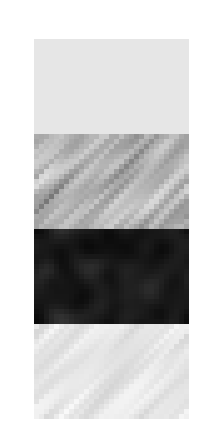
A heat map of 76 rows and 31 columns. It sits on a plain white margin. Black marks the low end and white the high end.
The table splits into 4 rows of 1 panel. Panel 1,1: very high, flat. Panel 2,1: high, slanting up to the right. Panel 3,1: very low, blotchy, faint in contrast. Panel 4,1: very high, slanting up to the right, faint in contrast.
